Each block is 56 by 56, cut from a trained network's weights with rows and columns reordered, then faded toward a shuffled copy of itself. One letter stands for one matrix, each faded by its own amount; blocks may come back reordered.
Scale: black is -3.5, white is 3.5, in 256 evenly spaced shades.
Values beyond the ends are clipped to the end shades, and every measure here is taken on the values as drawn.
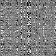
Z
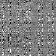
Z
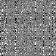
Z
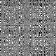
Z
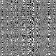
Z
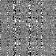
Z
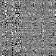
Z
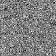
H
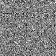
H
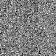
H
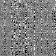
Z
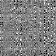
Z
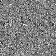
H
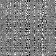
Z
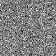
H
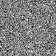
H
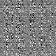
Z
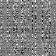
Z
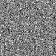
H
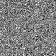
H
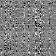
Z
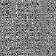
Z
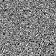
H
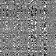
Z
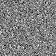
H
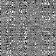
Z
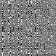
Z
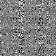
Z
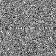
H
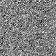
H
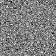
H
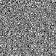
H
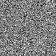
H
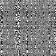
Z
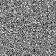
H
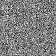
H
